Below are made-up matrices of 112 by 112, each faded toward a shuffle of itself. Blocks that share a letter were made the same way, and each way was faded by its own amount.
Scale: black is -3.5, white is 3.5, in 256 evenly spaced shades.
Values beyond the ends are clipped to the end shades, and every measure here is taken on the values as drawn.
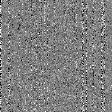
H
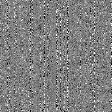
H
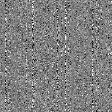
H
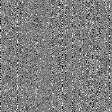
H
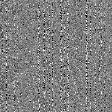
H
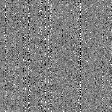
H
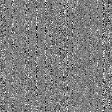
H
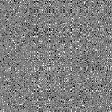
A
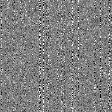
H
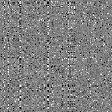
A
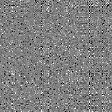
A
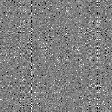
A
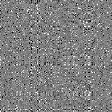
A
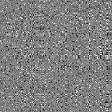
A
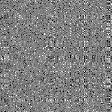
A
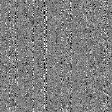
H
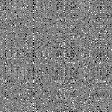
A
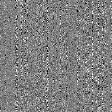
H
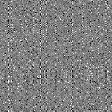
A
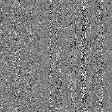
H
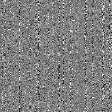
H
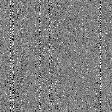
H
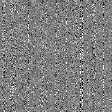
H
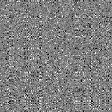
A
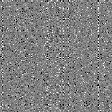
A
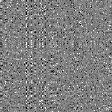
A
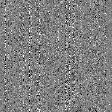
H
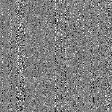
H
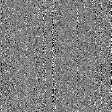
H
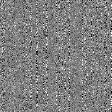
H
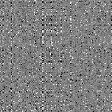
A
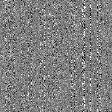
H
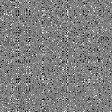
A
